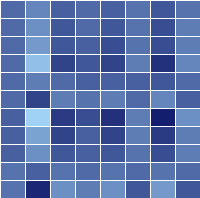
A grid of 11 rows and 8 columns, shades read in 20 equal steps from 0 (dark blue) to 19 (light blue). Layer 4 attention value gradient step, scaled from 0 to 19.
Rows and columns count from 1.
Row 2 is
8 12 6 8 6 9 5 10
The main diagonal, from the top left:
8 12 6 6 7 8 0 10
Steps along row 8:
up down up down up down up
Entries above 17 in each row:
0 0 0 0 0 0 1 0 0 0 0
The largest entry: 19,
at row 7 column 2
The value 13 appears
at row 3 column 2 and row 11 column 7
